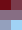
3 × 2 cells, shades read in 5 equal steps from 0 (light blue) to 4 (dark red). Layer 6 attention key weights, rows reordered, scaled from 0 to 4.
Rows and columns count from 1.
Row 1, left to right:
4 3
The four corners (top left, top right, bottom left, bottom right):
4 3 1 0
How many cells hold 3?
1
